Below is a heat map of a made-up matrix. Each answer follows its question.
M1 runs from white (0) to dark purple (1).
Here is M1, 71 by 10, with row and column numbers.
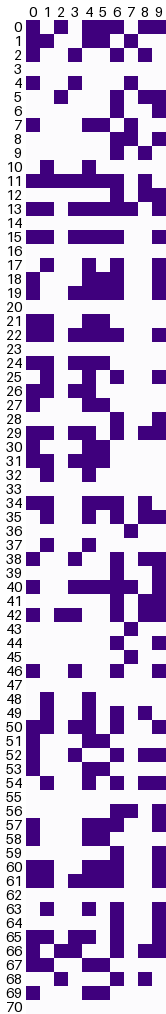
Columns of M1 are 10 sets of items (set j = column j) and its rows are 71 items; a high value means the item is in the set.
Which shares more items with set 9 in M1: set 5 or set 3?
set 3
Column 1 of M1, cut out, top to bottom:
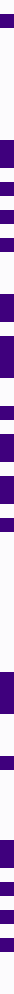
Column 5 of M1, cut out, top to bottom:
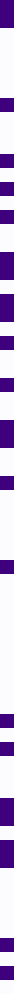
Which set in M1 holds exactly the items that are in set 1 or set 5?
4
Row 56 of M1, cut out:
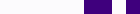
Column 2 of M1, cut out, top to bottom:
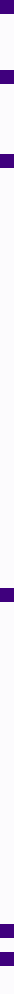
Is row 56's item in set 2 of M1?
no
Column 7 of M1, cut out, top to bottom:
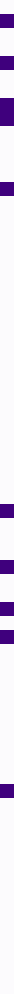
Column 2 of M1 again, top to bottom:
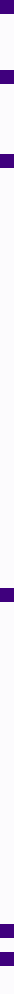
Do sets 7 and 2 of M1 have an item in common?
no
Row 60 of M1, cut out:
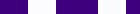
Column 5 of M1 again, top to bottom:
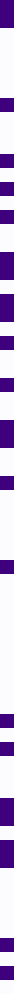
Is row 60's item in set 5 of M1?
yes
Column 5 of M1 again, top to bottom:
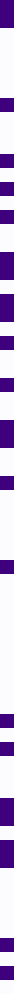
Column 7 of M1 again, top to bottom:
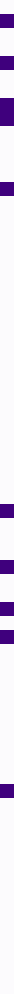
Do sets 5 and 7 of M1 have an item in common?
yes
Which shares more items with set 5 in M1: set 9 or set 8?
set 9
